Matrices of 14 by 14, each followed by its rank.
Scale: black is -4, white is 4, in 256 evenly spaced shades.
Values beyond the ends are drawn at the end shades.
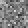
full rank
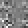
three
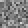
full rank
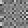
three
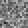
full rank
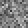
full rank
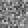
full rank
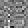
three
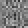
three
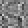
three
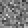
full rank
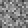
full rank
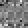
three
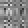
two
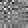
two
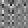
two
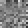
three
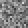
full rank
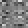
two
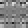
two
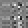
two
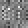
three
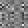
two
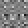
two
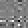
two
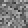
full rank
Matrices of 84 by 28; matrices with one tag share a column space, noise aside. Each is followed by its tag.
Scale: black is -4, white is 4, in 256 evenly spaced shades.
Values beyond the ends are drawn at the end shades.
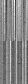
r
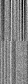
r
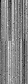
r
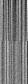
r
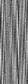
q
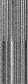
r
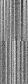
r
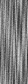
q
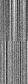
r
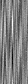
q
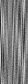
q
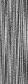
q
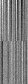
r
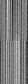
r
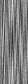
q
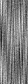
q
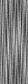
q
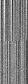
r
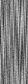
q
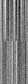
r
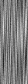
q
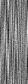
q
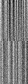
r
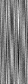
q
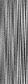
q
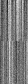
r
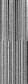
r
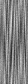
q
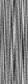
q
